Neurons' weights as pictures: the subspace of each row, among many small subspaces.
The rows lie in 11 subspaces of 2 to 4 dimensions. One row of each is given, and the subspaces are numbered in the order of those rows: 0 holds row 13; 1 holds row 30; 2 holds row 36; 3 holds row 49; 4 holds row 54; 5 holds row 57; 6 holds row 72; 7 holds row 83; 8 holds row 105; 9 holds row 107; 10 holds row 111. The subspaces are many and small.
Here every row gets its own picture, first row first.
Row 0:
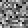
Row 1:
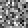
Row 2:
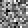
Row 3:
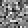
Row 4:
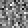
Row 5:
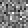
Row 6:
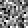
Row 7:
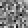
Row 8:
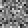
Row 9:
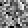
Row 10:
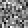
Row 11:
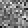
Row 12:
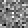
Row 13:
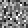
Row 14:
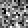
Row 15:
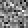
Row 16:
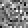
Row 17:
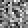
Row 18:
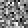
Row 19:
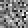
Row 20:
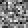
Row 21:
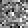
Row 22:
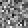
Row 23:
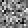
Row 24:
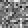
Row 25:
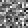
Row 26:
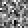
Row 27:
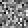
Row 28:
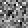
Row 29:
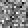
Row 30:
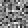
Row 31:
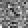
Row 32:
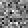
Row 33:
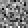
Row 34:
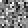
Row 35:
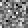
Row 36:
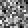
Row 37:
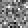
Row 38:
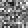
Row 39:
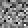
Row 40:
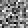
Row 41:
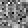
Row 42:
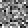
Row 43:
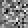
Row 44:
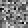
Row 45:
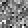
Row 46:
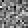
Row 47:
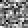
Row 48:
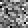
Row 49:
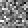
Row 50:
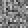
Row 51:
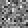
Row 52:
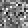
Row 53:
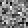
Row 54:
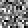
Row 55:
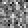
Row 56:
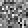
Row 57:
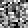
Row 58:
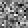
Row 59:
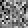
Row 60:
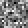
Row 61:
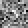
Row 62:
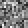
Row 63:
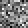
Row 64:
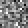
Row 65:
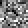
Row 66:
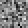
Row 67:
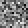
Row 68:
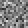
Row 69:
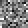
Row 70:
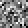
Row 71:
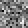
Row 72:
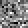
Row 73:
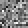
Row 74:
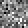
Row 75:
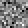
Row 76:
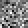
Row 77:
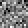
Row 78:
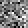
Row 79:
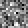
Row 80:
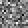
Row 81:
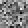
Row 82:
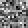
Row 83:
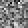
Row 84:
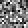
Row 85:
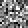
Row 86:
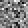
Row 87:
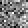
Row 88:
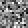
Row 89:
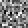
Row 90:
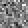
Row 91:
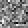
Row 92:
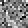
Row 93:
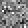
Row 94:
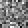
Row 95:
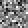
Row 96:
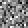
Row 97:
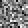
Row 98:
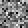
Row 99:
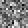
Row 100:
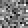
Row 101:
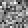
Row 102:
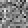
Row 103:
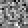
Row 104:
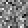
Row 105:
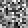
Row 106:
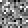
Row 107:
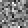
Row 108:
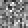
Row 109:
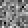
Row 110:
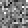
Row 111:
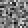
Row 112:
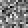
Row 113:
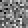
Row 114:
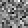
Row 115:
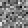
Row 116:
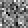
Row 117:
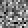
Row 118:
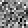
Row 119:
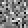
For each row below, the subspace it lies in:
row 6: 4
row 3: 1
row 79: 10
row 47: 3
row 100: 2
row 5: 5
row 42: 1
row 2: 9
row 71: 8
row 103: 8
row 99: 10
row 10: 6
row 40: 2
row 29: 3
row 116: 10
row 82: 2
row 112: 2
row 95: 9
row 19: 5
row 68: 4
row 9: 10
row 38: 2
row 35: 3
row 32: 6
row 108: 10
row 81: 10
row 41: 5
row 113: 3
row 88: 8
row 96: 9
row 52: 0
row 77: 9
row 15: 2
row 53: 10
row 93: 8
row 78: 0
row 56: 7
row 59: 3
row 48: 0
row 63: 0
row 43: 0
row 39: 0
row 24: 3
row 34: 10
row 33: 0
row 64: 8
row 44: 2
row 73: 3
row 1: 7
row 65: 2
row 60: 6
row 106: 3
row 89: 0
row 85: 1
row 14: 10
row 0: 3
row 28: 3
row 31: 6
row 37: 9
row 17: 5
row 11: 0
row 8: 1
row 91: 3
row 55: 10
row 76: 6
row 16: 0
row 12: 8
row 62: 6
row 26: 10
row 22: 7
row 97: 1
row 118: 7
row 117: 6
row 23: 8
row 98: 0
